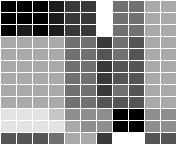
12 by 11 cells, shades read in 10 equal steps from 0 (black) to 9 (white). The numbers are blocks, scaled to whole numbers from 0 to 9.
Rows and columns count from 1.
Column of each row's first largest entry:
7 7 7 1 1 1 1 1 1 1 1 8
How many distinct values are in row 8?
4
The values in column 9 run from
0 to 9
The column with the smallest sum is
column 9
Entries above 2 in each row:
5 5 5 10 11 10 10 10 11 9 9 10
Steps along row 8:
same same same down same down up down up same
